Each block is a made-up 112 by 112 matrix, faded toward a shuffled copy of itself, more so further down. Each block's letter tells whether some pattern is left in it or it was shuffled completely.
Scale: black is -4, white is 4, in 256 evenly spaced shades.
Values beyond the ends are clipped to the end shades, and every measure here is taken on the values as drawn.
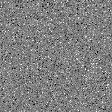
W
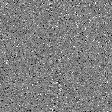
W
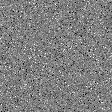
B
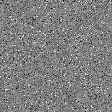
W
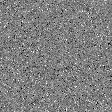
B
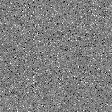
W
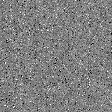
W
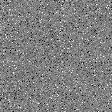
W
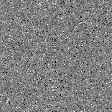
W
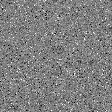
W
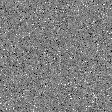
B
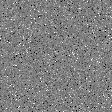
B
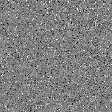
W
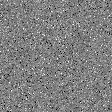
B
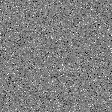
B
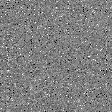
W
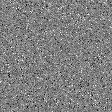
B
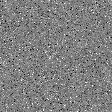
B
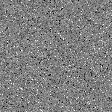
B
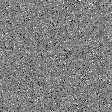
B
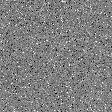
B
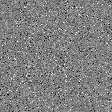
W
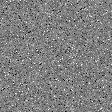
B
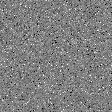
B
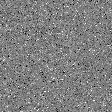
B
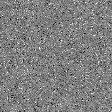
W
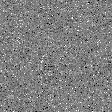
W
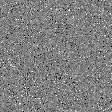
W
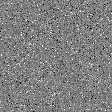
B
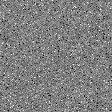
W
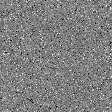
W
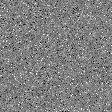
B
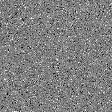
W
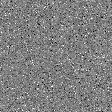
W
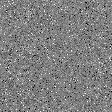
W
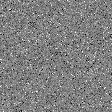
B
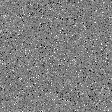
B
